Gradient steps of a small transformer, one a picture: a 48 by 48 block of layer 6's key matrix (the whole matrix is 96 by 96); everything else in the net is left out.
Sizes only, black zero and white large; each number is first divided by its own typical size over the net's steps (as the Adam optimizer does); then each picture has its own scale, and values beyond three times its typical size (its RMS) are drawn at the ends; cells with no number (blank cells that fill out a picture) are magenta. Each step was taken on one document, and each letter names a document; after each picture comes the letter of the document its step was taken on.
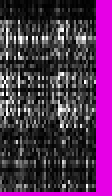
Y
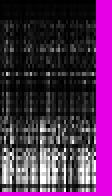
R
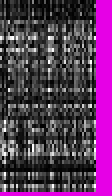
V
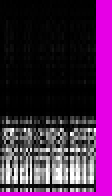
R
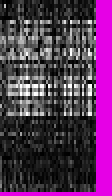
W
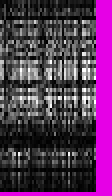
V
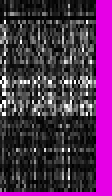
Y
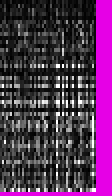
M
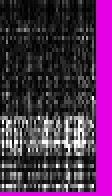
M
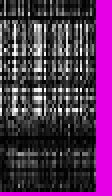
V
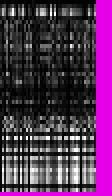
R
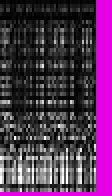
R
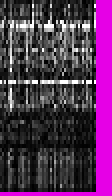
W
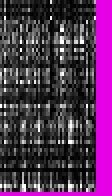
Y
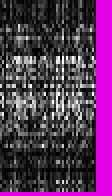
M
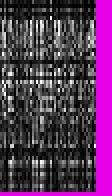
W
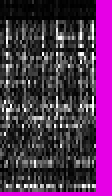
Y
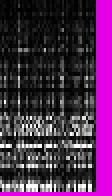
M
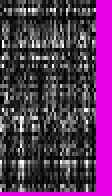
W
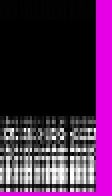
R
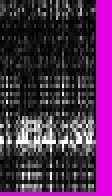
M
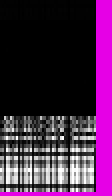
R
